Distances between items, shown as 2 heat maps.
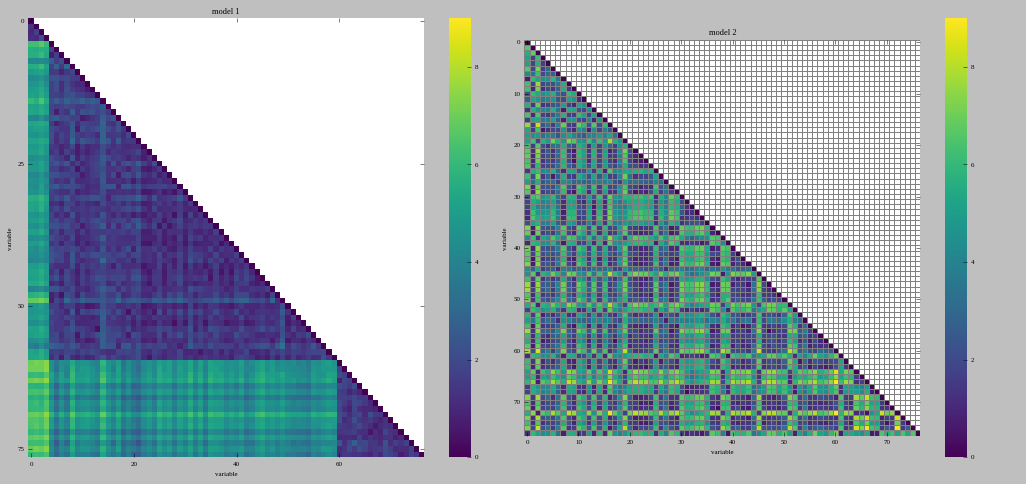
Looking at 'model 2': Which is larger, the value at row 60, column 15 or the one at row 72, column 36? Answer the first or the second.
the second
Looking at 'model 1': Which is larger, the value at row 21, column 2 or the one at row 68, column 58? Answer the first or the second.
the first
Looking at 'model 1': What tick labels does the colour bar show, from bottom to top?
0, 2, 4, 6, 8
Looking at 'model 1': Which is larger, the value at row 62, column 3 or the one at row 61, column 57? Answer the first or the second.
the first
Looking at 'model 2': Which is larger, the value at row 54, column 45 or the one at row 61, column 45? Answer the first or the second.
the first
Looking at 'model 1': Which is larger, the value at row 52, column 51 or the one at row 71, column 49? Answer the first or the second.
the second
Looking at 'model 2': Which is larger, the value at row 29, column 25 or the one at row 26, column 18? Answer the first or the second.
the first
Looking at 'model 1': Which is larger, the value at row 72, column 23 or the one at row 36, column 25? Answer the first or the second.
the first
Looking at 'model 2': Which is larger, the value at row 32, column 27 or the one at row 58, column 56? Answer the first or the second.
the first
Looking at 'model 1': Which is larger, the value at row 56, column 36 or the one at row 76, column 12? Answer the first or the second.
the second
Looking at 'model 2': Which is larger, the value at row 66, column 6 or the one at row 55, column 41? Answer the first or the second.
the first
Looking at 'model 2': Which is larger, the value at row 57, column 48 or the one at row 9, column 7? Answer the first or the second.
the second
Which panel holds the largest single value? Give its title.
model 2
